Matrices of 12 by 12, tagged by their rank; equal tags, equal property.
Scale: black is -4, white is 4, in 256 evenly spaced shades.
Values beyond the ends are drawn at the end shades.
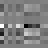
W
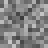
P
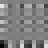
W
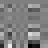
W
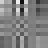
W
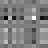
W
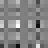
W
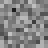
P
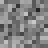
P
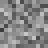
P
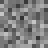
P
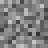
P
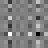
W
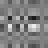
W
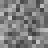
P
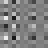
W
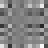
W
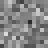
P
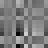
W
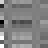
W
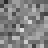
P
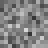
P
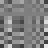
W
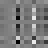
W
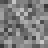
P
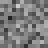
P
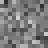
P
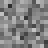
P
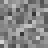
P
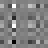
W
